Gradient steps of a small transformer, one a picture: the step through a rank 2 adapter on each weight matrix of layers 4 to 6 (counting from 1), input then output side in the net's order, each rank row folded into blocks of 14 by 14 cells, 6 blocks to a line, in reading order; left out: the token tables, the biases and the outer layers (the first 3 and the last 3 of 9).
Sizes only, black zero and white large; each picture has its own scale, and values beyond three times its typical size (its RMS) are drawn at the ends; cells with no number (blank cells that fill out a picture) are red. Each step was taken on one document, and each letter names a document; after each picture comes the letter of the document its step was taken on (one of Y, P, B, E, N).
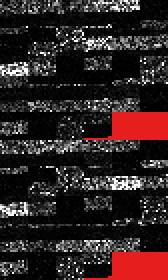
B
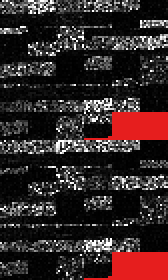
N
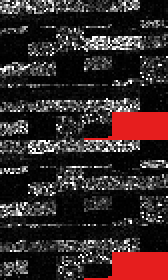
N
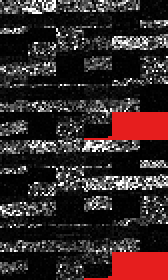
B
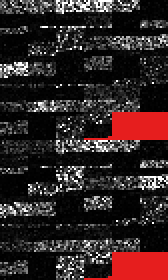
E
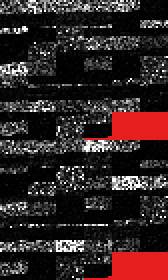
B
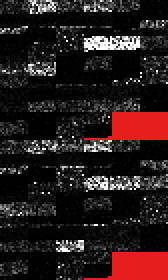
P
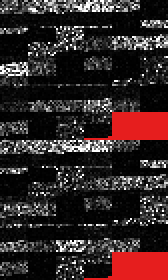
B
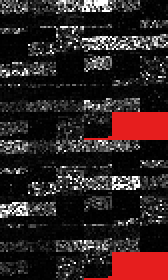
N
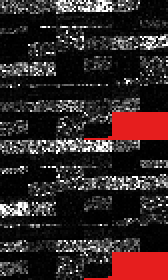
N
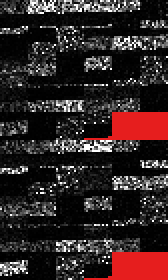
P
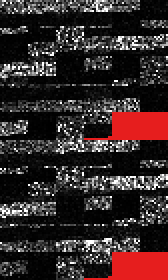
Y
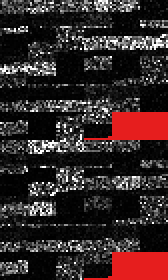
E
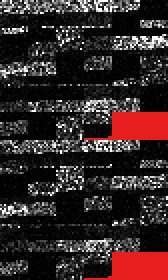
E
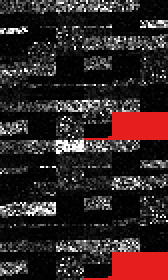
B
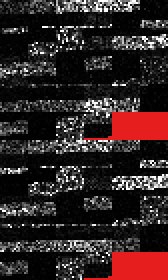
E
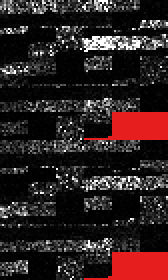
Y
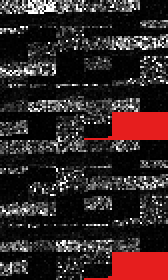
P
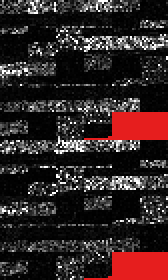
Y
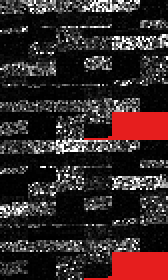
E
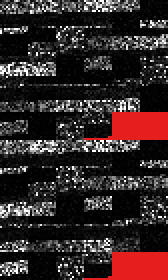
B
